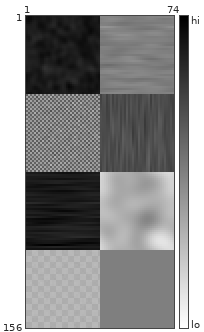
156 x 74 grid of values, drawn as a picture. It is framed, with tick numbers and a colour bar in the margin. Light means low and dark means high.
The table splits into 4 rows of 2 panels. Panel 1,1: very high, blotchy, faint in contrast. Panel 1,2: middling, streaked across, faint in contrast. Panel 2,1: middling, checkered, strong in contrast. Panel 2,2: high, streaked downward, faint in contrast. Panel 3,1: very high, streaked across, faint in contrast. Panel 3,2: low, smooth. Panel 4,1: low, checkered, faint in contrast. Panel 4,2: middling, flat.
